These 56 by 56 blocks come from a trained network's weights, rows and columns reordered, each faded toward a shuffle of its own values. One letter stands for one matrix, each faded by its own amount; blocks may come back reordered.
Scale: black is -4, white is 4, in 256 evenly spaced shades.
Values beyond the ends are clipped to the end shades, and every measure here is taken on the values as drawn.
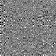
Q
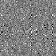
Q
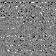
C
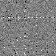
Q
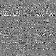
C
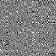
Q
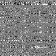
C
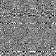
C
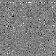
Q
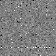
Q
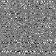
C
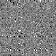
Q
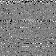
C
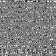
C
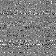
C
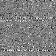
C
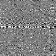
C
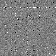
Q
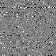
C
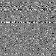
C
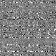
C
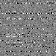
C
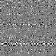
C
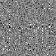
Q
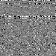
C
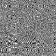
Q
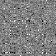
Q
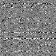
C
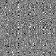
Q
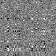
Q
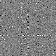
Q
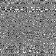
C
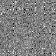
Q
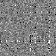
Q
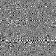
C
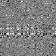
C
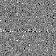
Q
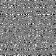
C
